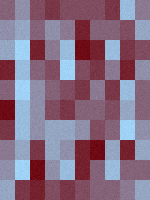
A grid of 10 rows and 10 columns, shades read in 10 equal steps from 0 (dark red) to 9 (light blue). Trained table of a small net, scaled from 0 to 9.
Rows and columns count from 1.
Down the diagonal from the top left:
4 7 1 3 3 4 3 7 4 7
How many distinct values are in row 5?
7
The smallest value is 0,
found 4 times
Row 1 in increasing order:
2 2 3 3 3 3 4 5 6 8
